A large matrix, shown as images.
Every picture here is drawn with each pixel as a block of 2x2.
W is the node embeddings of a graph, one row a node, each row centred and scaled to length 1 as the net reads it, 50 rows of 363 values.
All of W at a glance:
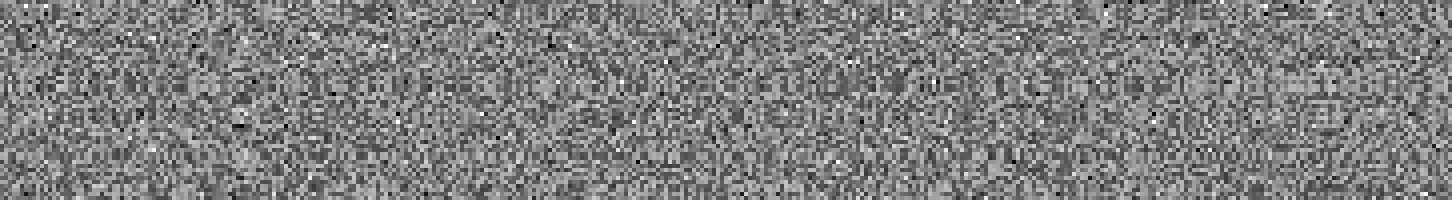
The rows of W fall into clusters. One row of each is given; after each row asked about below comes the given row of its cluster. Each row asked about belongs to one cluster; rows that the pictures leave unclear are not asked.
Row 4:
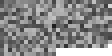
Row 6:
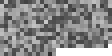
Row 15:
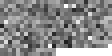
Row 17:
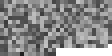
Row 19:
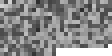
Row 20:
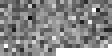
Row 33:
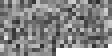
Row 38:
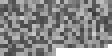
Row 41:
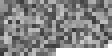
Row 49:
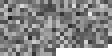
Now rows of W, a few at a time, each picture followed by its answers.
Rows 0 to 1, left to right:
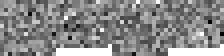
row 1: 17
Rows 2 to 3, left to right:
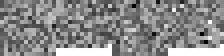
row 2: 4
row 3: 17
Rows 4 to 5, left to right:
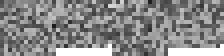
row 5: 19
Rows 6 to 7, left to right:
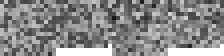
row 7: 20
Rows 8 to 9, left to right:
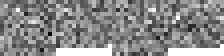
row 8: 41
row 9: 33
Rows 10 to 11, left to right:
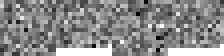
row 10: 41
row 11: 15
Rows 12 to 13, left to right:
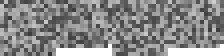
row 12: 6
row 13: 38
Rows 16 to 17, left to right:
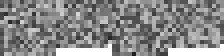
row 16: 4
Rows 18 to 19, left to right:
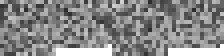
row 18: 38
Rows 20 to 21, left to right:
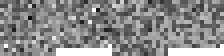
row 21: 19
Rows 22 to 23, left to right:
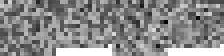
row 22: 19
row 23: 20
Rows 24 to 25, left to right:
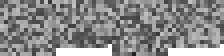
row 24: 49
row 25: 17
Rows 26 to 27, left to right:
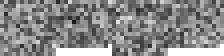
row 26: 6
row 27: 15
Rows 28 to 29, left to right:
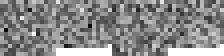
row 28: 38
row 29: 17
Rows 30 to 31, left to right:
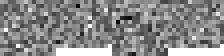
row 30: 38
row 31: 17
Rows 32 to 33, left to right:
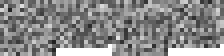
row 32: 49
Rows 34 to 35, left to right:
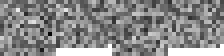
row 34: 41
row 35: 19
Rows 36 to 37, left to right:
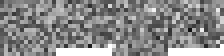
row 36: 4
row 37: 33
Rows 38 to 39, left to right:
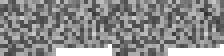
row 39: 38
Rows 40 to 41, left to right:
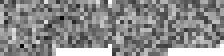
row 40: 6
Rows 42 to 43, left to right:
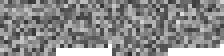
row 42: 6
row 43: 41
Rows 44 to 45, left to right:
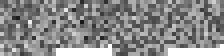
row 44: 20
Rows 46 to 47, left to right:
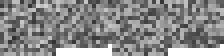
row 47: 49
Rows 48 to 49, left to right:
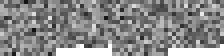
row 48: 6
